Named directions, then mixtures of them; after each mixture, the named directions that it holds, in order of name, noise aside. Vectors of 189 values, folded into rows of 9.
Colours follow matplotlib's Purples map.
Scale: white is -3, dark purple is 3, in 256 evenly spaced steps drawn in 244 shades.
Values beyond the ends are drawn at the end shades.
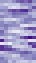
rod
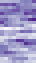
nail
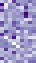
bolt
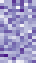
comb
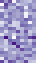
bolt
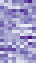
comb, rod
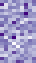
bolt, comb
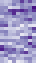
comb, nail, rod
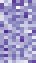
bolt, comb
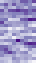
nail, rod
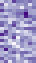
bolt, rod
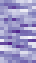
rod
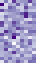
bolt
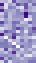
bolt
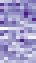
bolt, nail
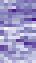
nail, rod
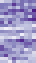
comb, nail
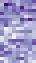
bolt, nail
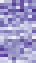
comb, nail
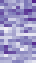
comb, nail, rod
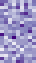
bolt, comb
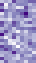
bolt, rod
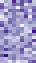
bolt, comb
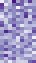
bolt, comb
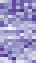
comb, nail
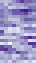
nail, rod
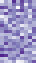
comb
